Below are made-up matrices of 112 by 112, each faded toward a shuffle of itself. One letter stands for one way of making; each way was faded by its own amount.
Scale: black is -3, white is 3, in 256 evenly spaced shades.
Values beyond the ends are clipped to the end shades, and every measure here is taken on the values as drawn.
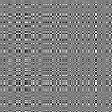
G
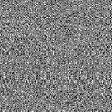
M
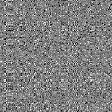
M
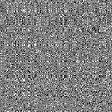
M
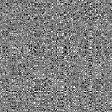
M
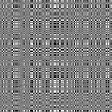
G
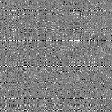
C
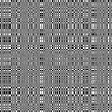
G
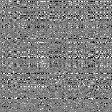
C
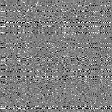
C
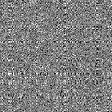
M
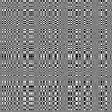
G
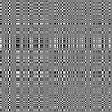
G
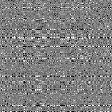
C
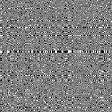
C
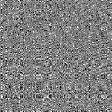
M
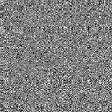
M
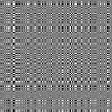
G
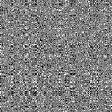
M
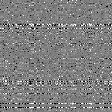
C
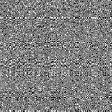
M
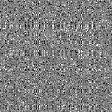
M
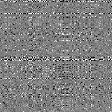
C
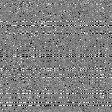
C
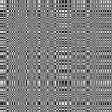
G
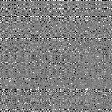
C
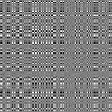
G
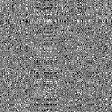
M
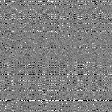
C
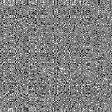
M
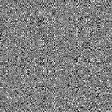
M
